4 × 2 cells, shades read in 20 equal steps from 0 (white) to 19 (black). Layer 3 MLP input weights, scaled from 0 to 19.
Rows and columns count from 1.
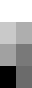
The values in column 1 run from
0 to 19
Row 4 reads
19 11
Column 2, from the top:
0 6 10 11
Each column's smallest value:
0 0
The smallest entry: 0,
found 2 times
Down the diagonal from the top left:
0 6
